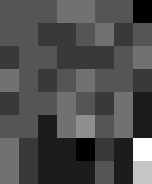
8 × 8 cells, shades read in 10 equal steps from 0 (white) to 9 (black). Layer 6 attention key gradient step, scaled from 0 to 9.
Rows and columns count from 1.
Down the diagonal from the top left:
6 6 6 6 6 6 8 2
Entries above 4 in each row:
8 8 8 8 8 7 7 7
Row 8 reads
5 7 8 8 8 6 8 2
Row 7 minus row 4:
0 1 1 2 4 1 2 -7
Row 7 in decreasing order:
9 8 8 8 7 7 5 0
